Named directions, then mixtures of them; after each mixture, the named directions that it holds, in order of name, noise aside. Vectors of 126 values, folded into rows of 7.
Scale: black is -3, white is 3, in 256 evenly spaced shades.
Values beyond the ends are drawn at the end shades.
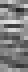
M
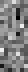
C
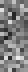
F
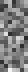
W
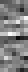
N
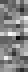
N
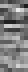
M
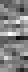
N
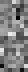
C, N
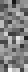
W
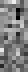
C, M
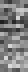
F, M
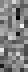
C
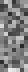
W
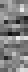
N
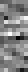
N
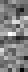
C, N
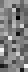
C, W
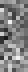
F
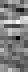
M, N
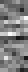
N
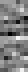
N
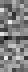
F, N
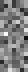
N, W
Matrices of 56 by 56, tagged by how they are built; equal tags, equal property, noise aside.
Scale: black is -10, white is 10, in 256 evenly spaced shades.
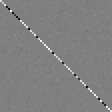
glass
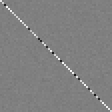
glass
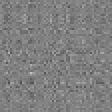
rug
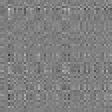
rug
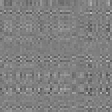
rug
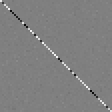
glass
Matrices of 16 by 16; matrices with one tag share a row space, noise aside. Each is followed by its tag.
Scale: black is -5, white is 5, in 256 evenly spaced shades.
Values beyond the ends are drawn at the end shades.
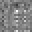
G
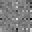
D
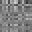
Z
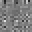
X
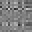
Z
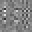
X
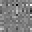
D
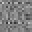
Z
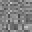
Z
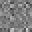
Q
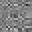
Z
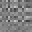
Z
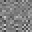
X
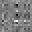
G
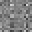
Q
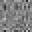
X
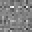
Q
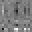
G
